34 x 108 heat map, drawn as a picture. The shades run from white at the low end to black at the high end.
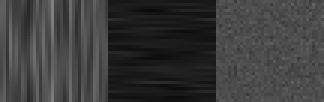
The table splits into one row of 3 panels. Panel 1,1: high, streaked downward. Panel 1,2: very high, streaked across, faint in contrast. Panel 1,3: high, fine-grained, faint in contrast.
